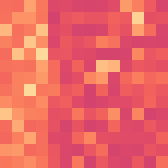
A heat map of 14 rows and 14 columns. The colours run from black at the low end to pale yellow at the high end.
Neither half mirrors the other. The top middle is the calmest part. There are no regular stripes. The left part is higher, up to a seam about 30% of the way across. No row or column stands out. On average the colour sits 70% of the way up the scale.
